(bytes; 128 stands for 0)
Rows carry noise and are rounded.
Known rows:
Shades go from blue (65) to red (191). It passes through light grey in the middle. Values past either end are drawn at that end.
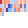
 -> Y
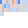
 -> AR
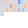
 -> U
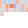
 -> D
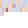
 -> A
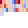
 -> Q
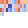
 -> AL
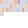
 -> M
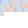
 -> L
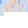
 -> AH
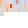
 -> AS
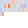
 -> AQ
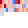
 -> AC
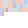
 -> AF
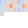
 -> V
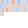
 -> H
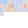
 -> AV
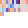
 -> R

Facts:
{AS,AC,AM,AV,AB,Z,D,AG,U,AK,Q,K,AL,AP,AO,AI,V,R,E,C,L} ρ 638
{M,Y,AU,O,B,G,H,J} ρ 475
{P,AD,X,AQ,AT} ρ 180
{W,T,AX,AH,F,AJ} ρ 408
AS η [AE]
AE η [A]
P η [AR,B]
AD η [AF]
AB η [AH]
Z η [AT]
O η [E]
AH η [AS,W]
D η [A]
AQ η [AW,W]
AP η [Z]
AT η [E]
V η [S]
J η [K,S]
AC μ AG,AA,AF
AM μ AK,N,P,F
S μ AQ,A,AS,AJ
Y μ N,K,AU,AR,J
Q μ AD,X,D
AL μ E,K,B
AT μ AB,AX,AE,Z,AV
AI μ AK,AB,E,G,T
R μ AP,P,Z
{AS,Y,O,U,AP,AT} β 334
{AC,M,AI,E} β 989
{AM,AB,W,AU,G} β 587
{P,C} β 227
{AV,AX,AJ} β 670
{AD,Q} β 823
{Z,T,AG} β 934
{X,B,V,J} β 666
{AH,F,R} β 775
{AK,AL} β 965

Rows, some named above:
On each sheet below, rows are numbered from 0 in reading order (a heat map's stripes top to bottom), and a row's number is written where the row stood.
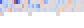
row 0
P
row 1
N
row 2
H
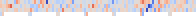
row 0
AG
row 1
B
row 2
AE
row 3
AQ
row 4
AB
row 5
AI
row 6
O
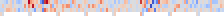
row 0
AP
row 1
AC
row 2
D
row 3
AD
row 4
H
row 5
AT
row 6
AJ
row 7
AK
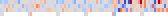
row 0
AX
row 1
X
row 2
AX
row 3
AW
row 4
R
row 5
S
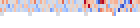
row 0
E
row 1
K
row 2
K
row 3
AC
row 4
AM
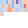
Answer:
Z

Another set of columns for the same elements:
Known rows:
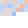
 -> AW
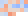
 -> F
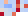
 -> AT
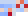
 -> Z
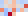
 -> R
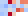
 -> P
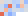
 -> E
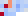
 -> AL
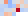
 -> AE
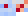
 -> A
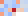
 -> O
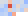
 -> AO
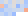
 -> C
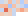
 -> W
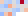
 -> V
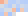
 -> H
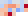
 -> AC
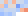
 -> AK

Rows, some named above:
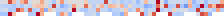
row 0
P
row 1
R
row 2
AE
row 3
AS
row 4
U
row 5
AT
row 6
E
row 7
S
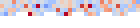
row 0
AP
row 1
AI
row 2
R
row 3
AJ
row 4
AG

